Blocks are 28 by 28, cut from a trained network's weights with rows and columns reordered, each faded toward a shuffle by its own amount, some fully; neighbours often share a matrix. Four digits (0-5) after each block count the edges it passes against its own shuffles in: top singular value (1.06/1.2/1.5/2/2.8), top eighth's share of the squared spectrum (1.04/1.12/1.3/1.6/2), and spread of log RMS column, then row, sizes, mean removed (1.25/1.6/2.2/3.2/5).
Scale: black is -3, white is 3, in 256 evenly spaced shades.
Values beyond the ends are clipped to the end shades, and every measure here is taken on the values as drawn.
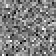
0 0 0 0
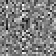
3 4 2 0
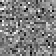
0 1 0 0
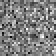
2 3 0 1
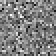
0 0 0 0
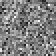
0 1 0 0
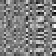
4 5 4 0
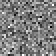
2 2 0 0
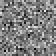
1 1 0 0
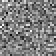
1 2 0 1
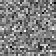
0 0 0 1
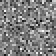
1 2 0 0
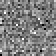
0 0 0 0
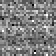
2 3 0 0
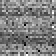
3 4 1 1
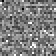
1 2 0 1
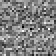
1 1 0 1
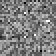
1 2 0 0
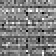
3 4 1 1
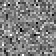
0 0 0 0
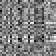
4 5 1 3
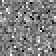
1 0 0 0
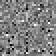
1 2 1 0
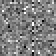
2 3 1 0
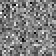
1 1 0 0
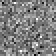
0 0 0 0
